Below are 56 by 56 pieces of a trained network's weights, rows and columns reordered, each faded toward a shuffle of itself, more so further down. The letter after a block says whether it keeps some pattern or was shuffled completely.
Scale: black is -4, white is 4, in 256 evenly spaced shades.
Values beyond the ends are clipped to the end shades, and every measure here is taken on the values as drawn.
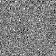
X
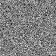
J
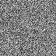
J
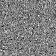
J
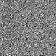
X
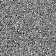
J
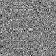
X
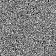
J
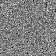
J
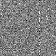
X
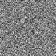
X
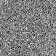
J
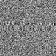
X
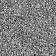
J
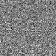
X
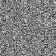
X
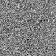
X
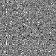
X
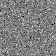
J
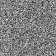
J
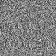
X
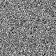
J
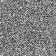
J
